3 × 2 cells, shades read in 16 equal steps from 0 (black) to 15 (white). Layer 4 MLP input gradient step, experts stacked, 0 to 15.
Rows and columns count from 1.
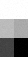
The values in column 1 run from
4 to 15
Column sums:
30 25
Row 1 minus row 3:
11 15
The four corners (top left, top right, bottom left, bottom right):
15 15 4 0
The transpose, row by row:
15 11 4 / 15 10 0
